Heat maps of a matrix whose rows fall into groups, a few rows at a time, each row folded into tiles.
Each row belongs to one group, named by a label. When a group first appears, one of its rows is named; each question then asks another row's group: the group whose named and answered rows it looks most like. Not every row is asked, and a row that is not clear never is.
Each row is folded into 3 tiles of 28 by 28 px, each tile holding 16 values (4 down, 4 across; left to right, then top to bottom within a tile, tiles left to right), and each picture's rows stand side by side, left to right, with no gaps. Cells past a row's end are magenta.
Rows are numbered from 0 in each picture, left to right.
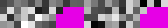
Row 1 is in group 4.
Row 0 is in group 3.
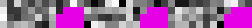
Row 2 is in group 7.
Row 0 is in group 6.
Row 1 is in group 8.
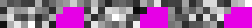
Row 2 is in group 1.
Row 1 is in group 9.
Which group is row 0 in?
7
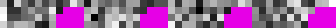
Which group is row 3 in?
1
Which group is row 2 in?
6
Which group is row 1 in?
3
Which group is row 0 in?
6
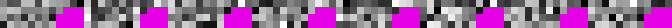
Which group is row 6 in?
8
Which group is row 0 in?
8
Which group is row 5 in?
9
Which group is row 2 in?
6
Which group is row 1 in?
6
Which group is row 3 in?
7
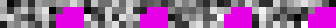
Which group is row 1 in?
3
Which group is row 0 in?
7
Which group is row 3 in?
8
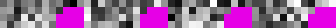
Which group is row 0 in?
3
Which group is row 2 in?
4
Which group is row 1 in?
6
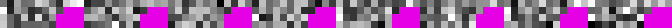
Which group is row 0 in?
1
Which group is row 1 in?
7
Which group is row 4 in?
6
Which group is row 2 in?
9
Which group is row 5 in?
9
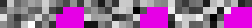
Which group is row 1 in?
7
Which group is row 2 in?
8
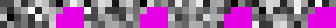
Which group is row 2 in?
3
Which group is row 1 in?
4
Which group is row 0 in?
1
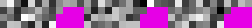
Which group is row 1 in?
4
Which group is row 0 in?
9
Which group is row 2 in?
9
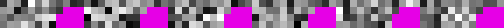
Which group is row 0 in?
3
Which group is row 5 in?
3
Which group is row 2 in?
3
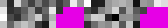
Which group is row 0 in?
6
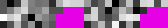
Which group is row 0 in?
7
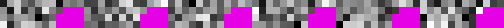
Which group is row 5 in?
8
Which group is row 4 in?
9
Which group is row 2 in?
9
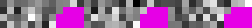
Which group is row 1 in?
4
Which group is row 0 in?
9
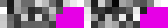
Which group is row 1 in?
6
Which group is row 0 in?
1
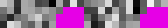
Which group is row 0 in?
9
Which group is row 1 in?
4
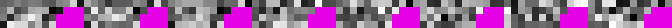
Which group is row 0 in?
9
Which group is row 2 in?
9
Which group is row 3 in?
4
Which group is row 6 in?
1
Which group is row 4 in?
4
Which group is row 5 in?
8
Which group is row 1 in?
9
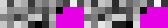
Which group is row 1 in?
6
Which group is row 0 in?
6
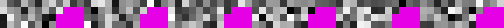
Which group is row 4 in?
3
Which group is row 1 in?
4
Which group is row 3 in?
3
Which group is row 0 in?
8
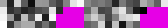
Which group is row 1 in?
7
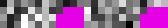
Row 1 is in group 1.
